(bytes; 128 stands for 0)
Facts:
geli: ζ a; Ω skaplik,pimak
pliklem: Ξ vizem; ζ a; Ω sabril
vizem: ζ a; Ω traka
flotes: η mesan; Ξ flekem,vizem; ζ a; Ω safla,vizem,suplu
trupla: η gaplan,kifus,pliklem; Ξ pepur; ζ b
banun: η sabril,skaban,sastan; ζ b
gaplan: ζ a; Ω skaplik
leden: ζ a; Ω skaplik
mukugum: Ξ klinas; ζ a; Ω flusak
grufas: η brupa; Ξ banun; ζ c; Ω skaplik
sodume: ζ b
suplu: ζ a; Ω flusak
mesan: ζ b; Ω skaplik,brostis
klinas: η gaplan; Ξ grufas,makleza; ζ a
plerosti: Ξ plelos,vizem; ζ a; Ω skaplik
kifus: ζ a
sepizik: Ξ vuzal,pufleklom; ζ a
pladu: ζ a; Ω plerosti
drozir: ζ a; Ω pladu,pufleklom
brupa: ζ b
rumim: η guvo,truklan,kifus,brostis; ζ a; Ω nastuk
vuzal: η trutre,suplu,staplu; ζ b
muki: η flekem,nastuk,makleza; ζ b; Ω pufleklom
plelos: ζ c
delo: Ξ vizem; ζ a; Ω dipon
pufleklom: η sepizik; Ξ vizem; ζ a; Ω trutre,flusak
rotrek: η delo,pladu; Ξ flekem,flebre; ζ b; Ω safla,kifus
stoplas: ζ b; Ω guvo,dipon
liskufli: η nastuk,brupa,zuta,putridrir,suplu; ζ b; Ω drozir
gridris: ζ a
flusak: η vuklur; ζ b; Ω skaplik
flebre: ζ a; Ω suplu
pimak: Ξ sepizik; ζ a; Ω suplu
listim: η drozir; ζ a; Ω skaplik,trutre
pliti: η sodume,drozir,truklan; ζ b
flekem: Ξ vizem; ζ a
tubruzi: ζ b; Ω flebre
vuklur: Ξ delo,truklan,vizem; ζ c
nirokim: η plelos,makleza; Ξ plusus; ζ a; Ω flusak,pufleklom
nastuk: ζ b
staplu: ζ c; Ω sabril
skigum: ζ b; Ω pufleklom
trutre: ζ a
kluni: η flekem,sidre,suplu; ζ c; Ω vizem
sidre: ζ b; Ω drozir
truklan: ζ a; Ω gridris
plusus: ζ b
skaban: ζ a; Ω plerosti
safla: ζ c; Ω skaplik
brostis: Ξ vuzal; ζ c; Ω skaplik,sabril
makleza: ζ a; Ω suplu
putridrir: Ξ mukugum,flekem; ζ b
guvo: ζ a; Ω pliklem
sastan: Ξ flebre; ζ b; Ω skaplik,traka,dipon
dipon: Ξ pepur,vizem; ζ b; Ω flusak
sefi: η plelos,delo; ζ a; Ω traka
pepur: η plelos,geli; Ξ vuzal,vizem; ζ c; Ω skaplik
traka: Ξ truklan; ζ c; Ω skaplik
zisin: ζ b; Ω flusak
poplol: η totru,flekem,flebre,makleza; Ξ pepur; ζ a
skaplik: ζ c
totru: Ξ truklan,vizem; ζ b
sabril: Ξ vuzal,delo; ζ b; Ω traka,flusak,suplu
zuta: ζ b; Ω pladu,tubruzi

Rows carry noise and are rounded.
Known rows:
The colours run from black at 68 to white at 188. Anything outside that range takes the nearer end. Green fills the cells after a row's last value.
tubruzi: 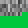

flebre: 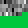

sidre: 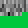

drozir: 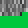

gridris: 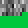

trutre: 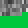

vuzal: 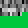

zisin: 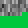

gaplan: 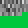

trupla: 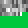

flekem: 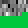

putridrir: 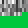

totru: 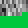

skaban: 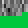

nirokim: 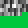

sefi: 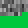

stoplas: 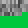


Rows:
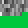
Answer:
kifus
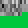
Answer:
mesan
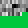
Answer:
sastan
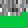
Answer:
flotes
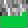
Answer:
dipon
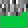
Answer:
traka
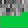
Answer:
guvo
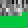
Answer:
poplol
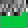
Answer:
delo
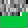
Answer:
sabril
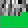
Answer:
plusus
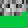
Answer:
pepur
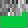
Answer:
pliklem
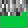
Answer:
vuklur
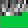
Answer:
vizem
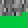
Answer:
pladu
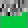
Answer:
nastuk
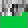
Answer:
rotrek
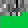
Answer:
mukugum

